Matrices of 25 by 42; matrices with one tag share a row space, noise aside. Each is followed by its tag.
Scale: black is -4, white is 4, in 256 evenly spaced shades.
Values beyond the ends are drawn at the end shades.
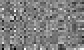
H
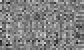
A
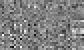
H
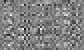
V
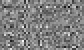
V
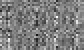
A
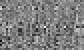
A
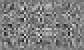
V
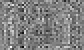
V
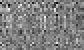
A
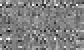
A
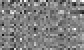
H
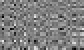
H
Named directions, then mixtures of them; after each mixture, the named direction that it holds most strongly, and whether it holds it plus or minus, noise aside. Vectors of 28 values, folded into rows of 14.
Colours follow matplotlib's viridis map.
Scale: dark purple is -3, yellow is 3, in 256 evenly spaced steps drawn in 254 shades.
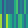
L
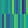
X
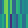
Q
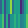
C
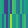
Q, minus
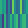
X, plus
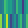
Q, plus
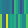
L, plus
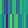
Q, minus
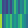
L, plus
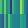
C, minus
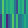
L, minus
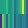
L, minus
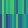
L, minus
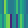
Q, plus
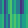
C, plus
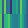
C, minus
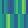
X, minus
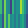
C, minus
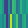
Q, minus
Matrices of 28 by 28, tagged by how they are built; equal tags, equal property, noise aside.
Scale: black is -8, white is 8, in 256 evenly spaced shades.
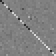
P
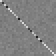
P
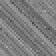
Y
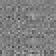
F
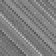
Y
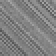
Y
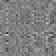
F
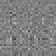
F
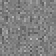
F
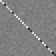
P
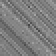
Y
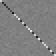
P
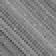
Y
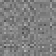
F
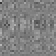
F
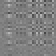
F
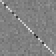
P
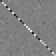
P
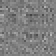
F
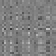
F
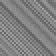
Y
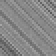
Y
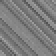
Y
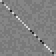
P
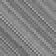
Y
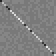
P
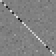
P
